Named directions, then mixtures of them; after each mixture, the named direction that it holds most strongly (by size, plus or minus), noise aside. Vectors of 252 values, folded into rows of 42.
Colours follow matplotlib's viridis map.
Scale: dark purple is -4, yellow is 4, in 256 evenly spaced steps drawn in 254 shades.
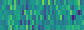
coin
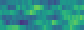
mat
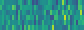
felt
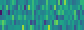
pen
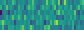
pen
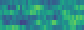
mat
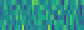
felt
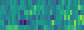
mat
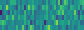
pen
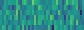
felt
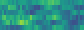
mat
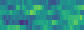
mat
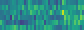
mat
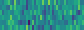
coin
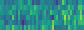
felt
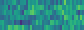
mat
